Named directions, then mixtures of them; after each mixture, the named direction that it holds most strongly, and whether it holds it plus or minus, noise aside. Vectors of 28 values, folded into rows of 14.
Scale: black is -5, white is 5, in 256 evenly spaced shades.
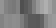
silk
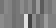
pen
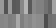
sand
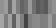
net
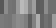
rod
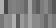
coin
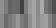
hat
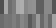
rod, plus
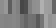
silk, plus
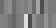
pen, plus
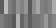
coin, minus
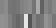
pen, plus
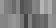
silk, plus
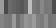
coin, plus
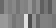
pen, plus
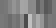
silk, minus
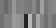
pen, minus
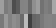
pen, plus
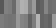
rod, plus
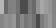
silk, plus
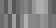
net, minus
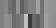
pen, plus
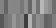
pen, minus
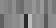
pen, minus
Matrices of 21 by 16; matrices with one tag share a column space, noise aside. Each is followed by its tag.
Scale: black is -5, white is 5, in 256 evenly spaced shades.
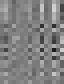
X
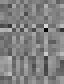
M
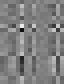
M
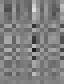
X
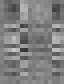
X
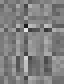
M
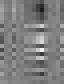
X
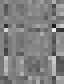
M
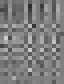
X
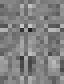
M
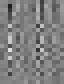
X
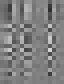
X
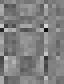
M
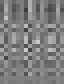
X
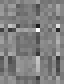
M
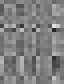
M
